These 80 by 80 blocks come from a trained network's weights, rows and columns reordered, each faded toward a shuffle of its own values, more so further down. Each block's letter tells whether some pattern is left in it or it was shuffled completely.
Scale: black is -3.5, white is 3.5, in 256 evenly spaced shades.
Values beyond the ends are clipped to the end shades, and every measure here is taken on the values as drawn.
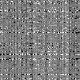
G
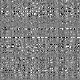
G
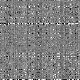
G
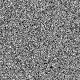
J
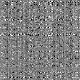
G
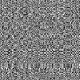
G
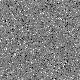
J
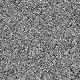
J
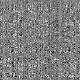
G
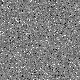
J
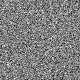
J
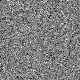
J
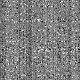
G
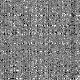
G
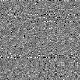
G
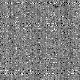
G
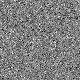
J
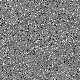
J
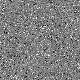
J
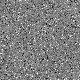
J
